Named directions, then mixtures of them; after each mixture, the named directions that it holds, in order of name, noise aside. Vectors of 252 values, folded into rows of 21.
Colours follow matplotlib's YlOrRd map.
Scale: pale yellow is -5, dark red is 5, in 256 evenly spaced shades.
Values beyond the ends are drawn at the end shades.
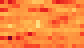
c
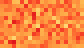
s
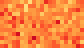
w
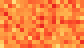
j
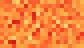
s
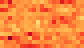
c, j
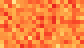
j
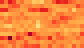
c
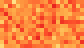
j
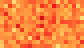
j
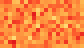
s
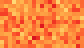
j, w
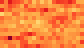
c, w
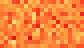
s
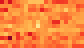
c, w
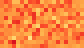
s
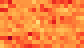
c, j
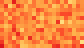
j, w
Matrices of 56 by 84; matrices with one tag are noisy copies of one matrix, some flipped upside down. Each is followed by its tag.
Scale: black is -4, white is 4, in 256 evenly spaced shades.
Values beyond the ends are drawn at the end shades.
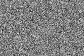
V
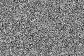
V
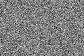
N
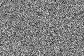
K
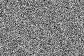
N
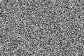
N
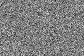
K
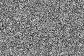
V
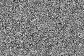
V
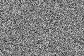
K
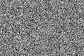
V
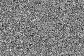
V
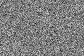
K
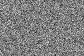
K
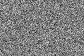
K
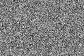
V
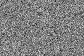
K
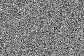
N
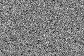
K
